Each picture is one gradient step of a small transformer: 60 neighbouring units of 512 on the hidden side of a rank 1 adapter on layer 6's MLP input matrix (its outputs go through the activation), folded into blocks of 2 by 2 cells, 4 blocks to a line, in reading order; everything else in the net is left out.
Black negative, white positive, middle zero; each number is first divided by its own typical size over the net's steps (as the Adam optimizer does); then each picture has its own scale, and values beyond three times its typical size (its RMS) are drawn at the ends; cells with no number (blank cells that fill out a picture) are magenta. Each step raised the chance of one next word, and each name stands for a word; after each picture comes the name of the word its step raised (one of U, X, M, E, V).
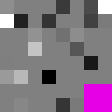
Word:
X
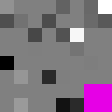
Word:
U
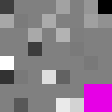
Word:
U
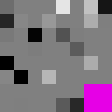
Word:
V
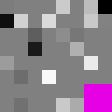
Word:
X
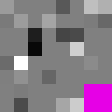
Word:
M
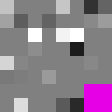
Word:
M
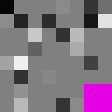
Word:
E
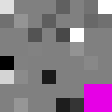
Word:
U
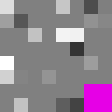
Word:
M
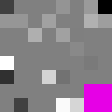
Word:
U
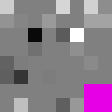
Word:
V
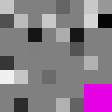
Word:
E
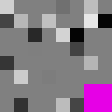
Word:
E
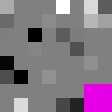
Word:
V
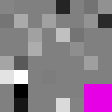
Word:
V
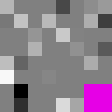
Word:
V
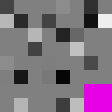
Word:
E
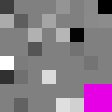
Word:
U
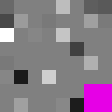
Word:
M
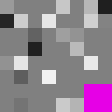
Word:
X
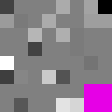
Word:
U
